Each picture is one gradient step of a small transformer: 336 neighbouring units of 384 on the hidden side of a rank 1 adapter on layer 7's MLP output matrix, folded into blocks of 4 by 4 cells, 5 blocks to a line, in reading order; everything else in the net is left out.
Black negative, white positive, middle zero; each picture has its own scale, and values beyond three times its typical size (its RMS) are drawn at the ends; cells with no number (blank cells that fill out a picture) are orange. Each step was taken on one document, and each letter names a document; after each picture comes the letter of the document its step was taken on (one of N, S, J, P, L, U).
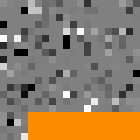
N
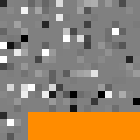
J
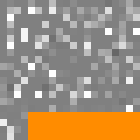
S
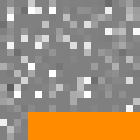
S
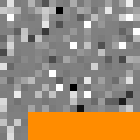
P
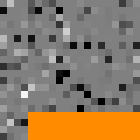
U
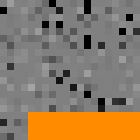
P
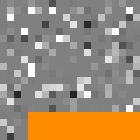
S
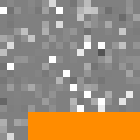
P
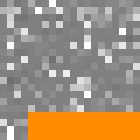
P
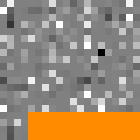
P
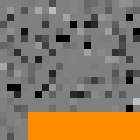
S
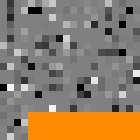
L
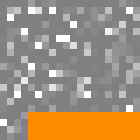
S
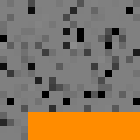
N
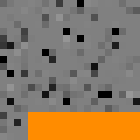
J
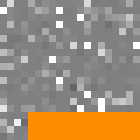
P
